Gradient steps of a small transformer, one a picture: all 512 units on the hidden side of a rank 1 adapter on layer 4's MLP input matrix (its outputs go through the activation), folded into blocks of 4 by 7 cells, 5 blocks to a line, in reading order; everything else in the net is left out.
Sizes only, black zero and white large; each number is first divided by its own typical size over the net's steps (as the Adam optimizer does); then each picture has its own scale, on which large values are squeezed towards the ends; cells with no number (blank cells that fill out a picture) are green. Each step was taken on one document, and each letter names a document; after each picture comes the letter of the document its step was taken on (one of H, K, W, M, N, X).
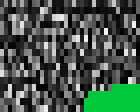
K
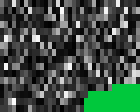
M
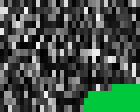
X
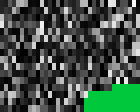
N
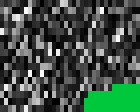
X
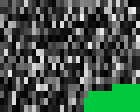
N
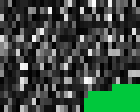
M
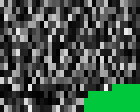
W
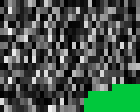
W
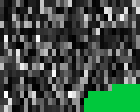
M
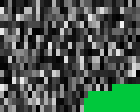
X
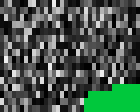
W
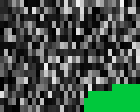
N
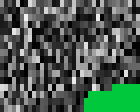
X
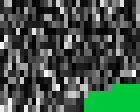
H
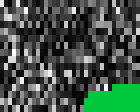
X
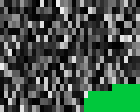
N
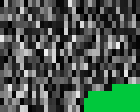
K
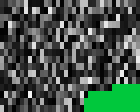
N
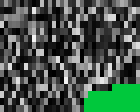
N
